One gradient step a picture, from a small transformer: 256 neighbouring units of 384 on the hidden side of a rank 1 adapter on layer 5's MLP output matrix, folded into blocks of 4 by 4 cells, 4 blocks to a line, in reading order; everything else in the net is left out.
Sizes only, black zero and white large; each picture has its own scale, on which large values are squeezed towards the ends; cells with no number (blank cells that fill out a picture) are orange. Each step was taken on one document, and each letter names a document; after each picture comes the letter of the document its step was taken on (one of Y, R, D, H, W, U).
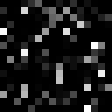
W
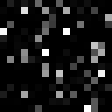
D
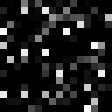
W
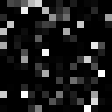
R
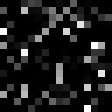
W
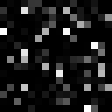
W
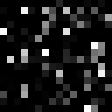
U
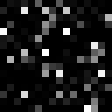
D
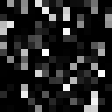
R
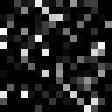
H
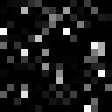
D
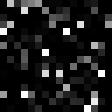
R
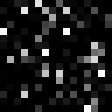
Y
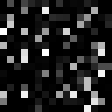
H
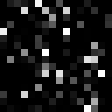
Y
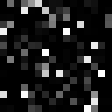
R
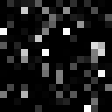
D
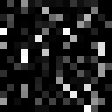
H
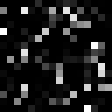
U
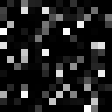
W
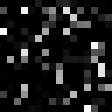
U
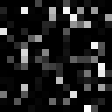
U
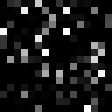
D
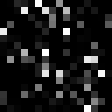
Y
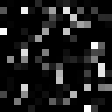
U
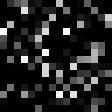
D
